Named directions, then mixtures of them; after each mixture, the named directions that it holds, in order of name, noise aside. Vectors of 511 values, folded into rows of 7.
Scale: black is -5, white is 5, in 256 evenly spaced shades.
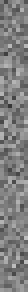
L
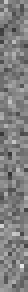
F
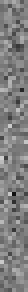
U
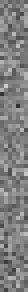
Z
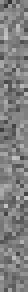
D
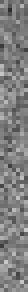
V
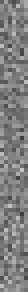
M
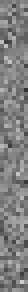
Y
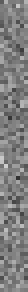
M, U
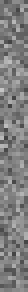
L, Y, Z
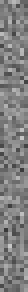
M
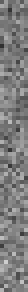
V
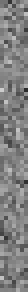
D, Y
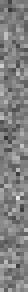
D, L, V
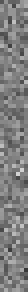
M, Y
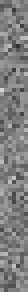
D, L, U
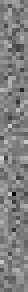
U
